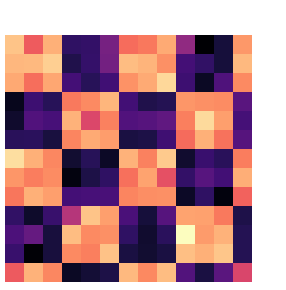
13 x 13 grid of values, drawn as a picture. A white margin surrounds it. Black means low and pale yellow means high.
Odd rows or columns: none. Histogram: two levels. Slope: none. Grain: checkered.
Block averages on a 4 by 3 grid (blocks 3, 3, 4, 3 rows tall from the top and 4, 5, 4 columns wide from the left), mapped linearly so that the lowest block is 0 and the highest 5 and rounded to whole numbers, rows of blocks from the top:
5 4 0
0 2 5
3 3 1
1 2 4
